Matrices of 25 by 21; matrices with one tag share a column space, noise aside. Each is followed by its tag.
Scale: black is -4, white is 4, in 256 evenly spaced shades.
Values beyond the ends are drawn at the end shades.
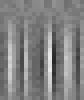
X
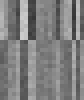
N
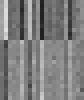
N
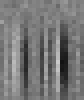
X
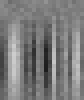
X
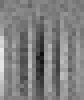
X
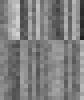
N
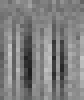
X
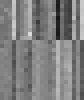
N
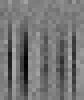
X
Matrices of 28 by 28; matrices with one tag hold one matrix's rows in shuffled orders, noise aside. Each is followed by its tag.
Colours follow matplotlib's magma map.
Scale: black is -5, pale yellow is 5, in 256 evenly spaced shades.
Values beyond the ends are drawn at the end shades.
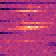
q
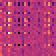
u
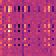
u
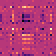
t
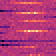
q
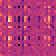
u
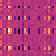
u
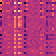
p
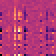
p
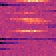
q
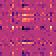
t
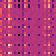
u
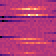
q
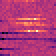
q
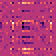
t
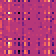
u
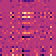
t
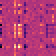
p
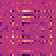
t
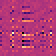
t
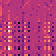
u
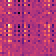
u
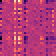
p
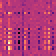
u
